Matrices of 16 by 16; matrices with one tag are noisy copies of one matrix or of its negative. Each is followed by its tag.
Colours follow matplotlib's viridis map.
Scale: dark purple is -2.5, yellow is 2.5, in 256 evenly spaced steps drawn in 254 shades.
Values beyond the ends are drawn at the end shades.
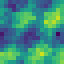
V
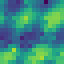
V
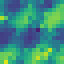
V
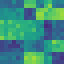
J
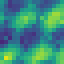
V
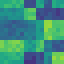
J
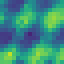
V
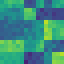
J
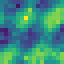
V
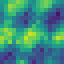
V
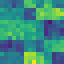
J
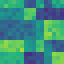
J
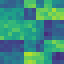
J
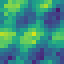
V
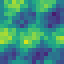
V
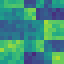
J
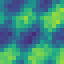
V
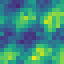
V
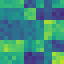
J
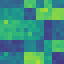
J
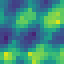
V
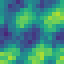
V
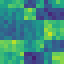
J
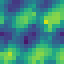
V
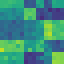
J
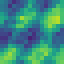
V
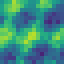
V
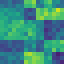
J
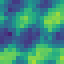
V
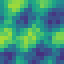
V
